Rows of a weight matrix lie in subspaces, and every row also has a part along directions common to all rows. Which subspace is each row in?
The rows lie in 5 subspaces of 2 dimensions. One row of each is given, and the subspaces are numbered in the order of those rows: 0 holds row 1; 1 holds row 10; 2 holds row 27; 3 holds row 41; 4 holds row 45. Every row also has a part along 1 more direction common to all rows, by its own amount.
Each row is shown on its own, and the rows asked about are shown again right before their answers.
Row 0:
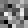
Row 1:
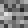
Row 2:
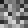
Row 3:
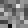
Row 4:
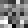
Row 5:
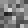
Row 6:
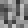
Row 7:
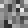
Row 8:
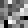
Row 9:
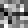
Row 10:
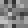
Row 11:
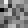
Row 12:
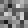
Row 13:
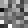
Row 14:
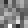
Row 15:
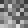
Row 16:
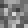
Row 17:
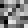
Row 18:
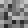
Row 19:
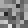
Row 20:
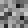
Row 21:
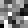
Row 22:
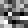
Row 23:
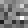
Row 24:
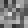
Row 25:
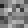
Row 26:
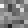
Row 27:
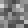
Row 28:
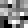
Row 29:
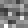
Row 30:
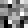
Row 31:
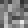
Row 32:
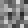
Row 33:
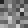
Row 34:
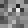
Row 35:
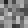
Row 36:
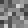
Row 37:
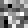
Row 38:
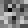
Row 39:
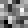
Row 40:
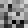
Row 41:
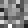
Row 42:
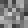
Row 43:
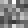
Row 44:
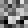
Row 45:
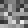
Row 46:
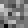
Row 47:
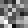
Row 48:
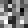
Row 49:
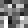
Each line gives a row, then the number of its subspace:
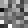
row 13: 3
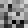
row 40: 4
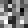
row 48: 0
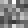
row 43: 1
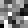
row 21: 1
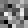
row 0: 3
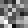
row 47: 1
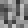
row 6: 0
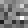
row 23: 4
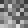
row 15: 4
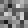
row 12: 3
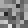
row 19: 3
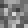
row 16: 2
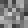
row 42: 1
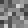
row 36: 3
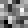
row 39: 2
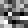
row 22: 4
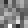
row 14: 1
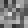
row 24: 1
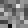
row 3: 3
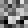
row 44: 2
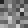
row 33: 4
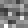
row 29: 0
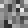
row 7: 2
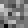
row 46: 0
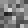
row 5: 0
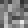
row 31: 4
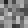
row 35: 1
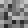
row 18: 4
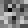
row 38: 0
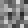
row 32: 0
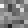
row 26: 2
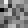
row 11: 3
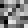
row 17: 2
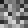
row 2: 4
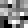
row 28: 4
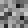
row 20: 3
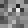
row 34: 2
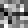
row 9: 0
